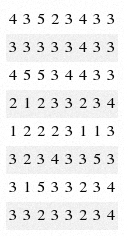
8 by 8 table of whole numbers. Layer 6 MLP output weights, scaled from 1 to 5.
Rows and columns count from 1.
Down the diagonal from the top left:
4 3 5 3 3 3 3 4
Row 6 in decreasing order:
5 4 3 3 3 3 3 2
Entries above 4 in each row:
1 0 2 0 0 1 1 0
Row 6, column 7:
5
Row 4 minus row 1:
-2 -2 -3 1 0 -2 0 1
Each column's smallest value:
1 1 2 2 3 1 1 3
